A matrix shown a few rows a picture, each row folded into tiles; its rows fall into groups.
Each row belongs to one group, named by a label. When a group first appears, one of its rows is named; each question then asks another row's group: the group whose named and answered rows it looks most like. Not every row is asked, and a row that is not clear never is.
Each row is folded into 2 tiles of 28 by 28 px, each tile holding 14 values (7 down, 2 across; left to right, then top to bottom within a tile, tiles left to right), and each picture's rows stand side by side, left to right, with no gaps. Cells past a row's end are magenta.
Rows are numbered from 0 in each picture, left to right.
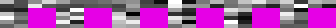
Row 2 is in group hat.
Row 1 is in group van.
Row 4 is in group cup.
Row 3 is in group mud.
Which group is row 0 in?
mud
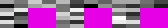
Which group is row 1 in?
van
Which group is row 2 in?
hat
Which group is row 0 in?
cup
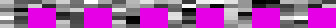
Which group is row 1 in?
cup
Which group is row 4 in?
hat
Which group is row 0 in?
mud
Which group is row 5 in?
van
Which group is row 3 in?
mud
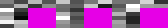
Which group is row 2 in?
cup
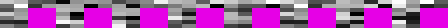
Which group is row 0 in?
van
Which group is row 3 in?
mud
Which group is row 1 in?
hat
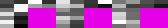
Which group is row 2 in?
hat
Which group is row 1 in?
mud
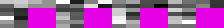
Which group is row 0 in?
mud
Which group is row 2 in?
hat
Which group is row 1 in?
mud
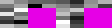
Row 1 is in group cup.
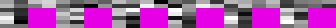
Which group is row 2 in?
cup
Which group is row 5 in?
hat
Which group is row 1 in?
van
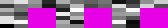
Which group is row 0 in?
hat
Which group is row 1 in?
van
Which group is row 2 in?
cup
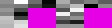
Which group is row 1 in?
van
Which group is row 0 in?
hat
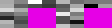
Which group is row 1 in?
van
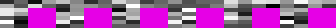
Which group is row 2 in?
van
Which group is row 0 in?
cup
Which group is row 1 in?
van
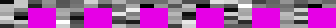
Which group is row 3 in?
hat
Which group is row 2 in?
van
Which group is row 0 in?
hat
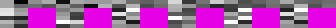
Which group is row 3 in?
mud
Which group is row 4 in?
van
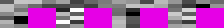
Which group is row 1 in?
van
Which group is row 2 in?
mud
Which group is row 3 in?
van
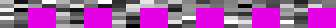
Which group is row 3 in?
van
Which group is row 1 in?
mud
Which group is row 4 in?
hat
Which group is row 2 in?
cup
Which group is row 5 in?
cup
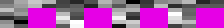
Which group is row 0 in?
cup
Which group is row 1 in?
hat
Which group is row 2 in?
hat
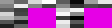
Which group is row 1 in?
cup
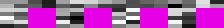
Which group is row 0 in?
hat
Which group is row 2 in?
van
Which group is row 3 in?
cup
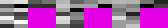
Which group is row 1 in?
mud
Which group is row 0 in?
hat
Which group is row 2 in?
hat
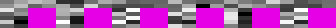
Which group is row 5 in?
van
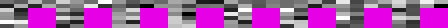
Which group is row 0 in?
hat
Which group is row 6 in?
mud
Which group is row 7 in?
mud
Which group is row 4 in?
van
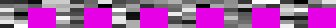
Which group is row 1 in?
mud
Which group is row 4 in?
mud
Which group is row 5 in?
cup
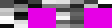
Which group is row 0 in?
hat
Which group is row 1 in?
mud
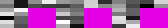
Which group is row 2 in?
hat
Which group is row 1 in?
cup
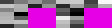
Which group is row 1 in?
mud
